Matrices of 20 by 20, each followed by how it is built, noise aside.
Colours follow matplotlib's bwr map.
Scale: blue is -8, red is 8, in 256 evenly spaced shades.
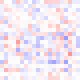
low rank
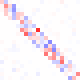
banded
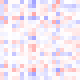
low rank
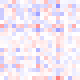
low rank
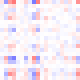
low rank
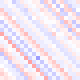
Toeplitz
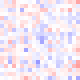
low rank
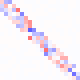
banded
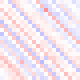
Toeplitz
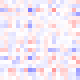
low rank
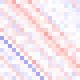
Toeplitz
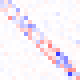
banded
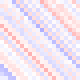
Toeplitz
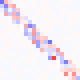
banded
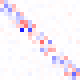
banded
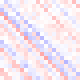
Toeplitz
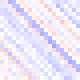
Toeplitz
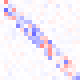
banded
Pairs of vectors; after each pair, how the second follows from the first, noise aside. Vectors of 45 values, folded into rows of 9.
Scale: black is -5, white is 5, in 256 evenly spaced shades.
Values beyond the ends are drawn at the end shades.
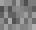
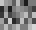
scaled up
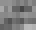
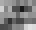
scaled up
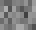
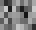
scaled up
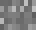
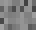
negated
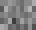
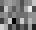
scaled up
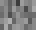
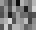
scaled up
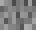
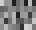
scaled up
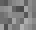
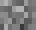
negated
